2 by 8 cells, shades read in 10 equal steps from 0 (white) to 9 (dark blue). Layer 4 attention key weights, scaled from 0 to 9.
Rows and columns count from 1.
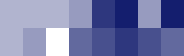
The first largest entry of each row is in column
6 6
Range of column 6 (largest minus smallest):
1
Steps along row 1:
same same up up up down up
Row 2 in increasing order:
0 3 4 6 6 7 7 8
